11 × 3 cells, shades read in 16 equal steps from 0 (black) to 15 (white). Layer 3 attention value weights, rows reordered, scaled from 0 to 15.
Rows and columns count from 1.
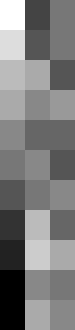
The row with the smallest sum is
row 10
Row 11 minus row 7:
-5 3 0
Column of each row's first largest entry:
1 1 1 1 1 2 3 2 2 2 2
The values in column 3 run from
5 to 10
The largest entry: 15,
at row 1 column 1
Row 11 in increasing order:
0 8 10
